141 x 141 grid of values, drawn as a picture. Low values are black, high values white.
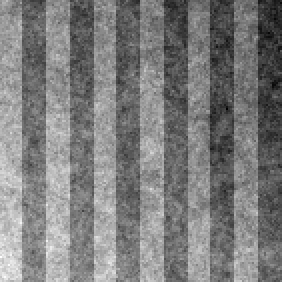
Ninth with the highest average: bottom left. Lone odd cells: none. Ninth with the lowest average: top right. Slope: up to the bottom left. Stripes: upright, repeating 6 times.
